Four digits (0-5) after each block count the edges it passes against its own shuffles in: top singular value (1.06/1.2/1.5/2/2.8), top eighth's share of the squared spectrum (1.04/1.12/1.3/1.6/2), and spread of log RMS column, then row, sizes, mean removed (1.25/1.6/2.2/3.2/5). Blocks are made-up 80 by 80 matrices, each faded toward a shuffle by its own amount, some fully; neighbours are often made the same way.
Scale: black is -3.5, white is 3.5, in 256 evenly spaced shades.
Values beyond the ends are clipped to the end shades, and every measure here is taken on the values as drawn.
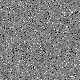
0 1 0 0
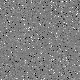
2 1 0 0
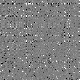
4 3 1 2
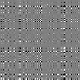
5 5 4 4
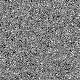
0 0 0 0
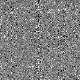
2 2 3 2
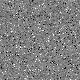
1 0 0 0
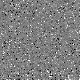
3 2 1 1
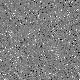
0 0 0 0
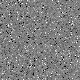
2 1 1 0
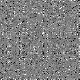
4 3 2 2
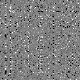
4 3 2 2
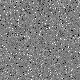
1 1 0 0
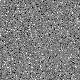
1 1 0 0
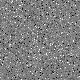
1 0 0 0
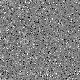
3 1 0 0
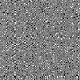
4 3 2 2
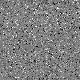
2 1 0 0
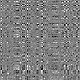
5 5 4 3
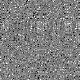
4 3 1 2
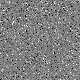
1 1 0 0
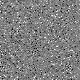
3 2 1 0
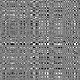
5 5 4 4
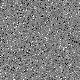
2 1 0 0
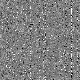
2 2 2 0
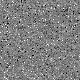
0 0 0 0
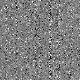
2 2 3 0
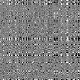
5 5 3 3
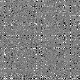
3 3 3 3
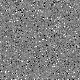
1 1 1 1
